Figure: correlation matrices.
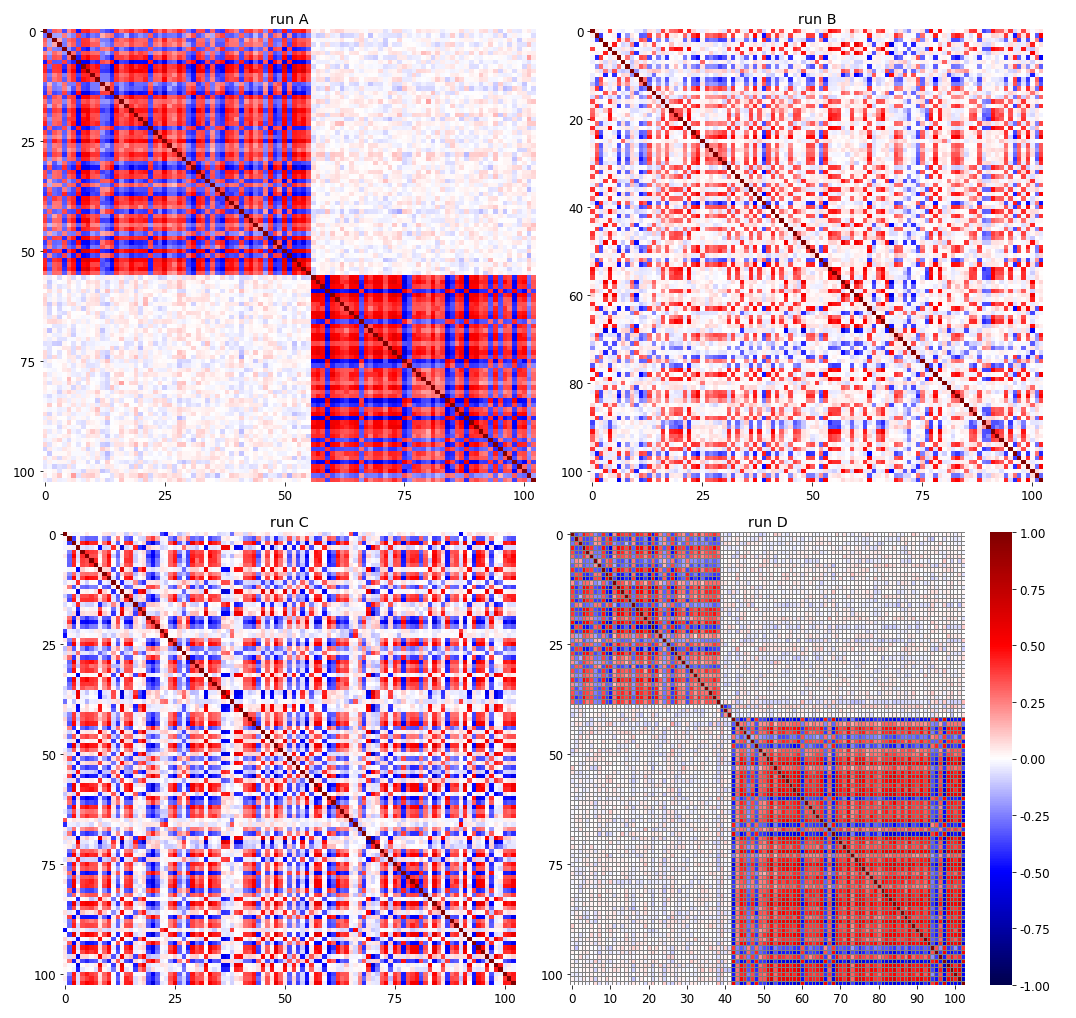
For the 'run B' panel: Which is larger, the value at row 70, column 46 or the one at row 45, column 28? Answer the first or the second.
the second
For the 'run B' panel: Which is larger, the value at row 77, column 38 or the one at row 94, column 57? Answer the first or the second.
the first
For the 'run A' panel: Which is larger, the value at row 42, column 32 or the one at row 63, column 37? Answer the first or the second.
the first
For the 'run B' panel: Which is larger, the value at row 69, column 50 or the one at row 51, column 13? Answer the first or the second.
the first
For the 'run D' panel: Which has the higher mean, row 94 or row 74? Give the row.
74
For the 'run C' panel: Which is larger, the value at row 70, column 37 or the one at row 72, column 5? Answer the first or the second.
the first
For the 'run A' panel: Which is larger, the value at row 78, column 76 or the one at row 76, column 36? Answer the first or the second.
the second
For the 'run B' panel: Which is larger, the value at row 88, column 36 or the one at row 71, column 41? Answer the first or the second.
the first
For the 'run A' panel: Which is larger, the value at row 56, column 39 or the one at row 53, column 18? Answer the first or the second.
the second
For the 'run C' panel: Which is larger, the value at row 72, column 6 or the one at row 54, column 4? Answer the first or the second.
the first
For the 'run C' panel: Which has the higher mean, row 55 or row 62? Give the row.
62
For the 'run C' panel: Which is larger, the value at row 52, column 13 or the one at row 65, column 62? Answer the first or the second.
the first
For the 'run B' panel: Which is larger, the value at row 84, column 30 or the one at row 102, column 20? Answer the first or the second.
the first
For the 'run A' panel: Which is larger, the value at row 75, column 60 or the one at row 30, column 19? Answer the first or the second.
the second
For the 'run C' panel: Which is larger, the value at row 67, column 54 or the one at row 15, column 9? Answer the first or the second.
the second
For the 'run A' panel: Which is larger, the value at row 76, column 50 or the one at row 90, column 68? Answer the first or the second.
the second
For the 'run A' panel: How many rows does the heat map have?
103
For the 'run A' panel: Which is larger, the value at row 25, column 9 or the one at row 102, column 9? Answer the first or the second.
the first
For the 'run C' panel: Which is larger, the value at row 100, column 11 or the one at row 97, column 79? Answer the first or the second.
the first
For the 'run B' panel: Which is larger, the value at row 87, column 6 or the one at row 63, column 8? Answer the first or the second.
the first
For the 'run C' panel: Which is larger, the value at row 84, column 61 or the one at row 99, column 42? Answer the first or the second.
the second
